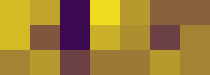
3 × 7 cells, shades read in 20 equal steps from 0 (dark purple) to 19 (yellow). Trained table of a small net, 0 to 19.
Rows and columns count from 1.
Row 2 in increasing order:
0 5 7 11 12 15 16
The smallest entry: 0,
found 2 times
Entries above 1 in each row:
6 6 7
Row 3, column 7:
11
